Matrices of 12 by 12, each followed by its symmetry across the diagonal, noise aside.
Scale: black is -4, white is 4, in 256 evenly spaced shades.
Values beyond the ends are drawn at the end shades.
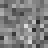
neither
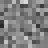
antisymmetric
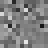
antisymmetric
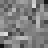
symmetric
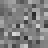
antisymmetric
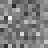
neither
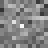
neither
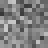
antisymmetric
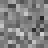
neither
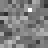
neither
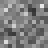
symmetric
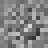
symmetric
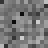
symmetric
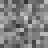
antisymmetric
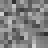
antisymmetric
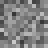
symmetric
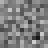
symmetric
